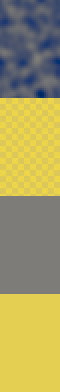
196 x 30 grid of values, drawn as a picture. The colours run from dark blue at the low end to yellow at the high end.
It is made of 4 by 1 panels. Panel 1,1: low, blotchy. Panel 2,1: very high, checkered, faint in contrast. Panel 3,1: middling, flat. Panel 4,1: very high, flat.
